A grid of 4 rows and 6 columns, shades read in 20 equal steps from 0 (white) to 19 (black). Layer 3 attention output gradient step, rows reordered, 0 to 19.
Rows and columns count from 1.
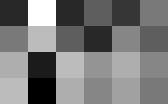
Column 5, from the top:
15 9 6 7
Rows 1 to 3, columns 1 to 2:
16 0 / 10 5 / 6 17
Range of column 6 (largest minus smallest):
3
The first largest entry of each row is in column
1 4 2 2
